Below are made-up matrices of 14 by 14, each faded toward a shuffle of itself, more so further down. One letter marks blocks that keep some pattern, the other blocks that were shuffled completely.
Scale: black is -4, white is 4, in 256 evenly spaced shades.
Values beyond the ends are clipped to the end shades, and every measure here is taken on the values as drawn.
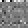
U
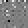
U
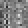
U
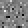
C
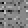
U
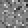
C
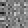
U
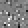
C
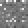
U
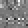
U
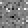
C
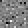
C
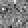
C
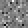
C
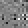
U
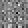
U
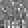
U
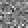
C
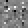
U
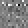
U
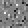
C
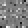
U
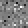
C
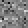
U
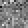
C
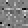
U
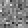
U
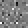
U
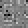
U
